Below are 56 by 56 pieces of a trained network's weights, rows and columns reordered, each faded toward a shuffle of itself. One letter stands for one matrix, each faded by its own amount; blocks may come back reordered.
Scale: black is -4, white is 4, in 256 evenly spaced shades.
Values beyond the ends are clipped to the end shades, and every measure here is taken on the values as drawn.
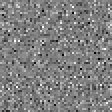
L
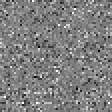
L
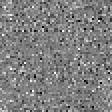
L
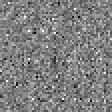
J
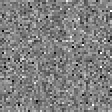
J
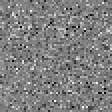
L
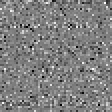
L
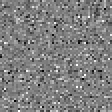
L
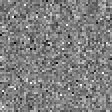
J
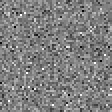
J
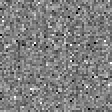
J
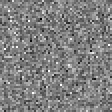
J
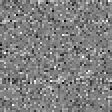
L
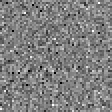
J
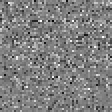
L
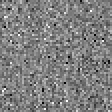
J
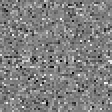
L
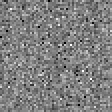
J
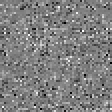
L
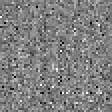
J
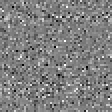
L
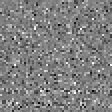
L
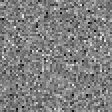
J
